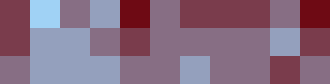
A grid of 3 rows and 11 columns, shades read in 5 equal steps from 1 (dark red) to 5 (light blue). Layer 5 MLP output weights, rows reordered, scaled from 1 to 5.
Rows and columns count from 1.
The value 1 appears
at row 1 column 5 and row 1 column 11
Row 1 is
2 5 3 4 1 3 2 2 2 3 1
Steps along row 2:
up same down down up same same same up down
